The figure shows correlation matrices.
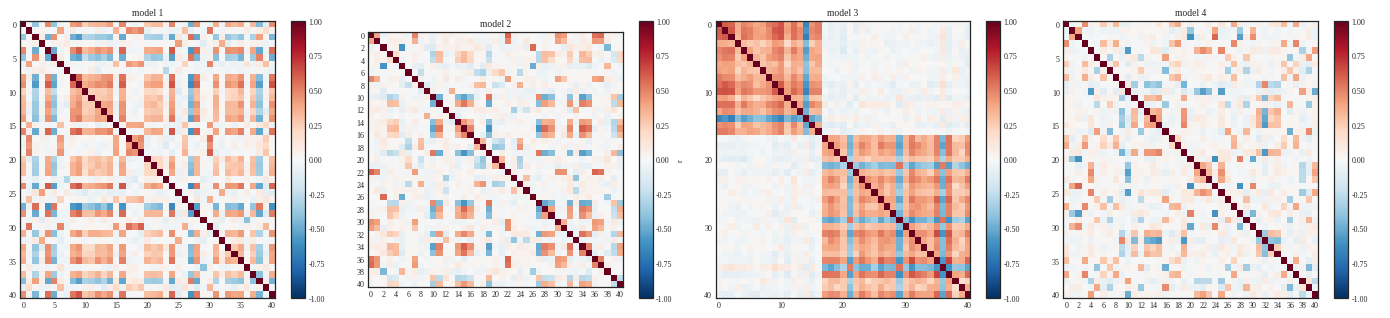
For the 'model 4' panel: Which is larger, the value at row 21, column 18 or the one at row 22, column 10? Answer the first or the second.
the first
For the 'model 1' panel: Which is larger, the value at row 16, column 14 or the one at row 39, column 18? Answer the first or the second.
the first
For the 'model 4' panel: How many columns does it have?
41
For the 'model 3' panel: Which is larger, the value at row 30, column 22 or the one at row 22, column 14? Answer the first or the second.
the first
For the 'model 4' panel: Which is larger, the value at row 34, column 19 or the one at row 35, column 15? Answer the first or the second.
the first
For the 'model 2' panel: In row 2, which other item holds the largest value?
26
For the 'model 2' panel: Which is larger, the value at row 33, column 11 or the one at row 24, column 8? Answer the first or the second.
the second
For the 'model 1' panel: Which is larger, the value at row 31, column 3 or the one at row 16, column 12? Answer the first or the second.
the second
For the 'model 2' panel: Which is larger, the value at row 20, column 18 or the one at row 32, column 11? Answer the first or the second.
the second
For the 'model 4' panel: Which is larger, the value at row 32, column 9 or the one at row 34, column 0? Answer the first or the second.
the first
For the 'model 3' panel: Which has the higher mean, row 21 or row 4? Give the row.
4
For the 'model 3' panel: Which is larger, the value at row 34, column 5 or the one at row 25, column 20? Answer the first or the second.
the second
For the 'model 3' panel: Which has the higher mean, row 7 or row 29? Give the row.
7
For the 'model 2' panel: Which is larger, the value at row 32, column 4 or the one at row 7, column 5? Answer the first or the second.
the first
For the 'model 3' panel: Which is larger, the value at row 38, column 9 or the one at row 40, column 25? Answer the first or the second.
the second
